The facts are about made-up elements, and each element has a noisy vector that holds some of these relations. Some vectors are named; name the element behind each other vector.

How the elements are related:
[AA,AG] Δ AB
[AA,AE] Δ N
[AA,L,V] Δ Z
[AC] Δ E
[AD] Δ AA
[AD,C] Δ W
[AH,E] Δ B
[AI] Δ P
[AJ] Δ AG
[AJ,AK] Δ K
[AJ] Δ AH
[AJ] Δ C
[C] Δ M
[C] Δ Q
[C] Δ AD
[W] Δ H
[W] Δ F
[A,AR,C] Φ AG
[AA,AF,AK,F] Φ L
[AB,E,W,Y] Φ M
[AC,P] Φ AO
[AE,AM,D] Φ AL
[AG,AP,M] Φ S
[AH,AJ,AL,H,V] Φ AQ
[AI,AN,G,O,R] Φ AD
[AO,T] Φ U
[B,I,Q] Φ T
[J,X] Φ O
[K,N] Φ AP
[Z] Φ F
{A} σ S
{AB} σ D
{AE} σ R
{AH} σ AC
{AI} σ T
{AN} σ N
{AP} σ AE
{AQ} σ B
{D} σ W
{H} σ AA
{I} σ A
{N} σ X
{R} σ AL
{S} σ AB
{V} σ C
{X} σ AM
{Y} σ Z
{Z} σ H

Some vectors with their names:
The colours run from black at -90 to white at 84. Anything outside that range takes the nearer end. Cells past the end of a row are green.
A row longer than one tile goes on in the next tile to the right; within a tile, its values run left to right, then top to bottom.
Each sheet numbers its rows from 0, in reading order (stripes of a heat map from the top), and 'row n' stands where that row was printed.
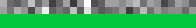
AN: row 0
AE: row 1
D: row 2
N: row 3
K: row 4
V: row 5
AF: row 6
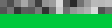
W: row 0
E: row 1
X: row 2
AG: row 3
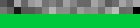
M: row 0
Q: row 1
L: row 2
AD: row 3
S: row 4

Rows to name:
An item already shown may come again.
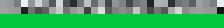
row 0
A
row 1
T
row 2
X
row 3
R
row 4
AM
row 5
Y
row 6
AO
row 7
A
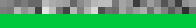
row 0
AH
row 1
H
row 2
I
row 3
AG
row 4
AL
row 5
AQ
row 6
E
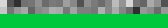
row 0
X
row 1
AJ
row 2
AQ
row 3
AI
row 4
AP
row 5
G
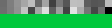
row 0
AA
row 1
R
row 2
Z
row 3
AB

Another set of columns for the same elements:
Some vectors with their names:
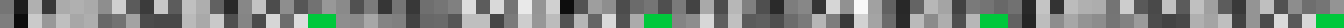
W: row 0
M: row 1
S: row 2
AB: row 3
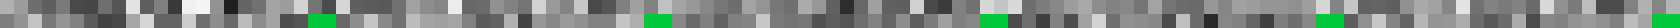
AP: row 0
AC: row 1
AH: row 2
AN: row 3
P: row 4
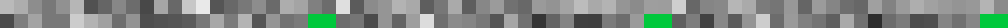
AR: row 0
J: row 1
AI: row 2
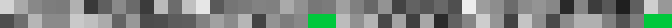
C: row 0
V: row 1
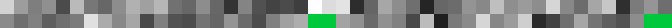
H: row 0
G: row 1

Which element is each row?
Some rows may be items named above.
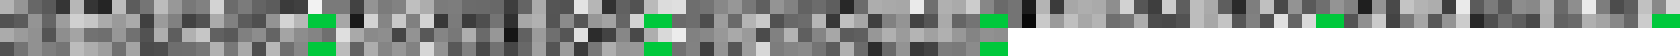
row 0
AA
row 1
D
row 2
R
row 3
W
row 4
I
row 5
K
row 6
AM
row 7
X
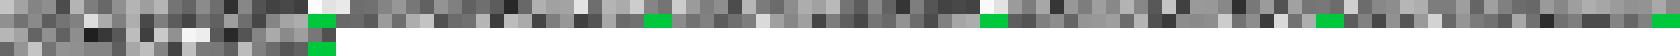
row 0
H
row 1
R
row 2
H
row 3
E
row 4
AI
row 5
AG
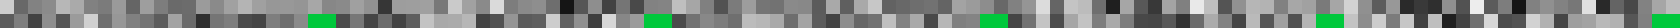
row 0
AI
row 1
Y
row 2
N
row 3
A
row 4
AL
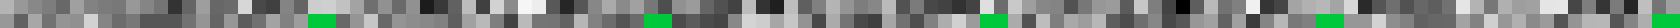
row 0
AJ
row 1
AG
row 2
Z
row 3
AE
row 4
T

